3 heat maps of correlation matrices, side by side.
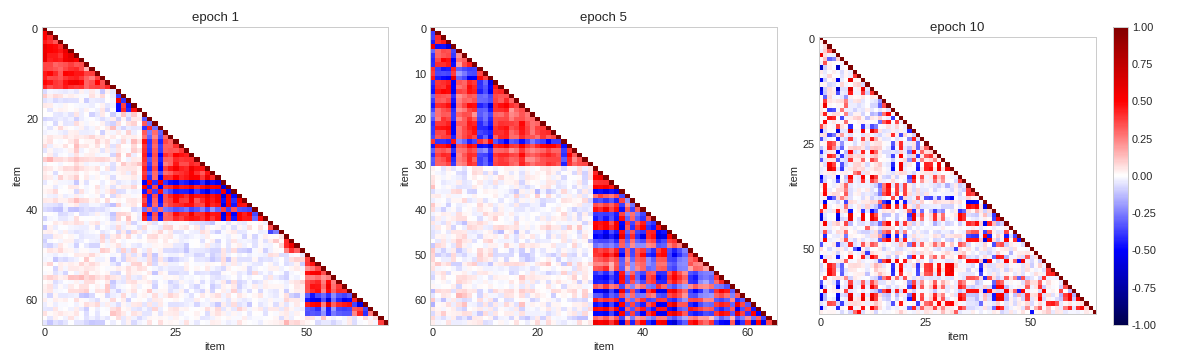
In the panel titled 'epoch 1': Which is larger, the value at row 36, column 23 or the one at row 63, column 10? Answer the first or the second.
the second
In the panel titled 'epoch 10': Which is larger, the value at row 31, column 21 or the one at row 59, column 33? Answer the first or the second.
the second
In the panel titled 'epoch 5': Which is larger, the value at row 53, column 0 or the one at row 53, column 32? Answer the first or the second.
the second
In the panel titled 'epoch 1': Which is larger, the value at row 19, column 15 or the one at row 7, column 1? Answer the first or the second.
the second
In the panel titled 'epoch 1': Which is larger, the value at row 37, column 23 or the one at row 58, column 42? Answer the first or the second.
the first
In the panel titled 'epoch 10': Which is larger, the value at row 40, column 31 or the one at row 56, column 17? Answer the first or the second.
the first
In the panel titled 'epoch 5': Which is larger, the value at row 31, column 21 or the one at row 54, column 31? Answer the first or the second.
the first
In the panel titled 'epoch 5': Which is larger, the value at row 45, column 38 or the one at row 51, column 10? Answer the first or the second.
the first
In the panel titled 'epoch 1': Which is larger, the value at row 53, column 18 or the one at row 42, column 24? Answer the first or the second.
the second
